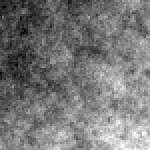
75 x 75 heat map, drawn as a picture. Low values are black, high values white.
The field is mottled with small blotches. The histogram is bell-shaped. Neither half mirrors the other. The ninth with the highest average is the bottom right. The top left is the ninth with the lowest average. No regular stripes run through it. There is an overall slope up to the bottom right.
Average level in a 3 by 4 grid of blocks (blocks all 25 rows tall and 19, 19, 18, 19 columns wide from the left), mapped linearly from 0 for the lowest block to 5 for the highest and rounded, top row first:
0123 / 0234 / 2345
